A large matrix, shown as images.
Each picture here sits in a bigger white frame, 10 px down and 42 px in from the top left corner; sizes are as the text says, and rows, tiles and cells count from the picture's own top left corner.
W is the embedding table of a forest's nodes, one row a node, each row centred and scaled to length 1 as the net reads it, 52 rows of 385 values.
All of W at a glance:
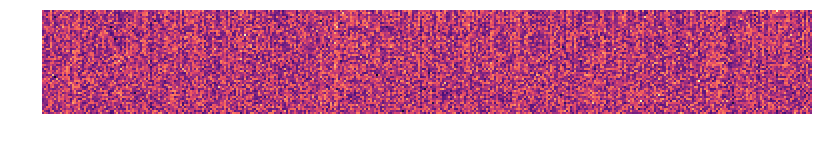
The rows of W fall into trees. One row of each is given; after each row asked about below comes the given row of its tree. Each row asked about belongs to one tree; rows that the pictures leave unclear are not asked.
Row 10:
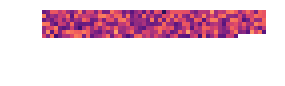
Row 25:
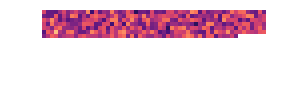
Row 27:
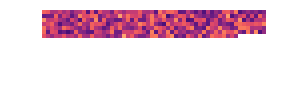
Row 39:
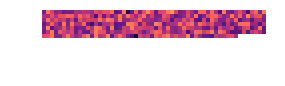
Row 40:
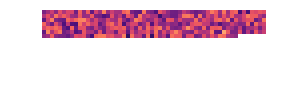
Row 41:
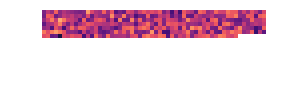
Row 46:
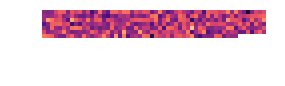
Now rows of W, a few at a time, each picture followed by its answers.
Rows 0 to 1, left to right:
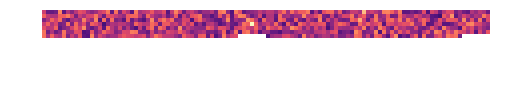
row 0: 27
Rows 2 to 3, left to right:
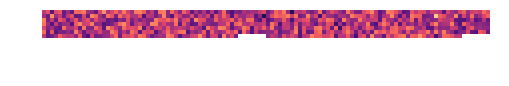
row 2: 27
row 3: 39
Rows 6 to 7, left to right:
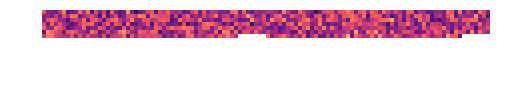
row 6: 25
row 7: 27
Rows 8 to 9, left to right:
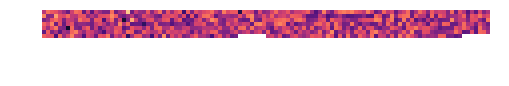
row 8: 10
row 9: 46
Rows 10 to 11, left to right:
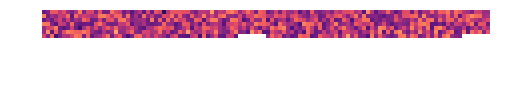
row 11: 40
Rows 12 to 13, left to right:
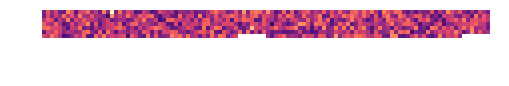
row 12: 40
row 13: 27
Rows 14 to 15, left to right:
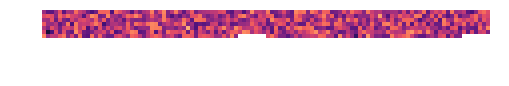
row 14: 27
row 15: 46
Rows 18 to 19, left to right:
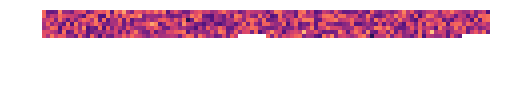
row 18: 27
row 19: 10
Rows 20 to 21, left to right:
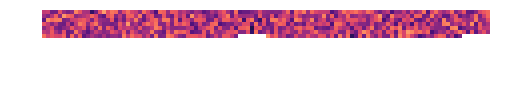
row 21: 46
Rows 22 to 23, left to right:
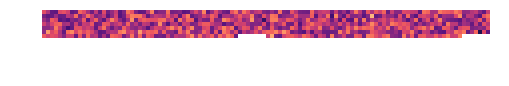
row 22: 25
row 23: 41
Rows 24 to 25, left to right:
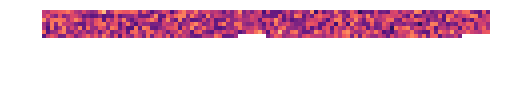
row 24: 46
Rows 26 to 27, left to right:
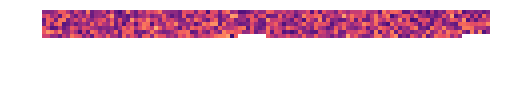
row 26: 41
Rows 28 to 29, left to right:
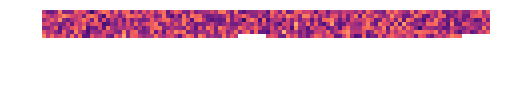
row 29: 39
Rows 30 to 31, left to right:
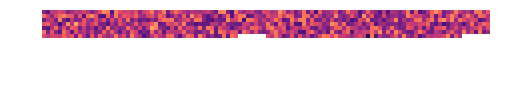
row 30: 27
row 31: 40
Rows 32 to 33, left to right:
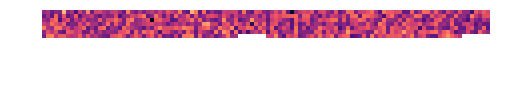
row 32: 25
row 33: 39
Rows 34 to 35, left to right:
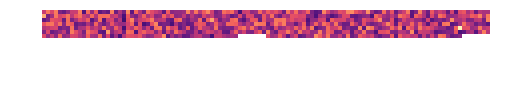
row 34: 10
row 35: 46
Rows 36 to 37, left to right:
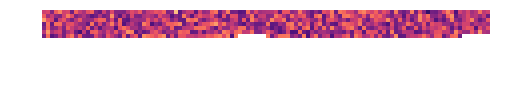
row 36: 41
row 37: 27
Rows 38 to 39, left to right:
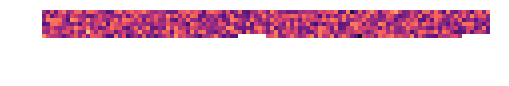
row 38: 46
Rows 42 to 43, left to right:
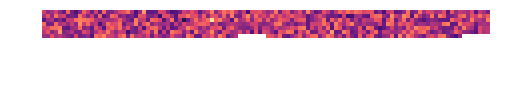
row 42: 40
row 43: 46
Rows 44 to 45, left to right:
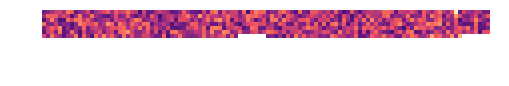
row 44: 40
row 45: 41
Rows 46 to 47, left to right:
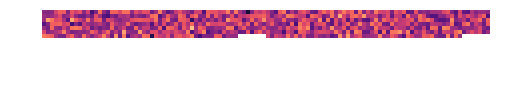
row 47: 27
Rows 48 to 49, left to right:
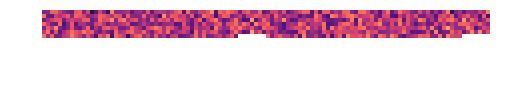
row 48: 10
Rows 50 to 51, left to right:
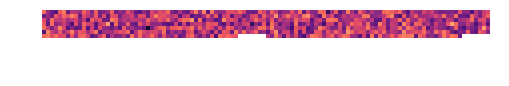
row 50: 25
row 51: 39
